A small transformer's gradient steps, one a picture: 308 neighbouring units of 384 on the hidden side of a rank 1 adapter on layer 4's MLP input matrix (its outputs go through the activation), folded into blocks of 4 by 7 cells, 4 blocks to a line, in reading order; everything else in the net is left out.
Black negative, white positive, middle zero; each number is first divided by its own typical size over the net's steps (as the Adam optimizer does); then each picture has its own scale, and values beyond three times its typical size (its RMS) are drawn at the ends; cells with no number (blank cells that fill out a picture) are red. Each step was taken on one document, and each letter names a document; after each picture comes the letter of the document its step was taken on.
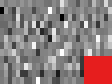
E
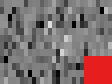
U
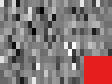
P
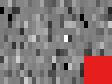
U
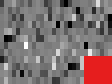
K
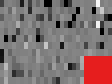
K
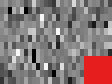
P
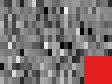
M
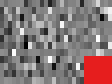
E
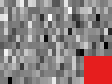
P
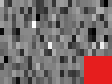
M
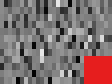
M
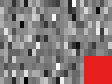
P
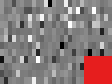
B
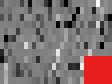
K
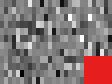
E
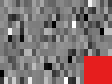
P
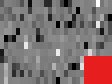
K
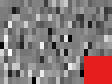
U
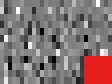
E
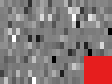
B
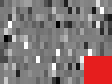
K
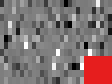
K
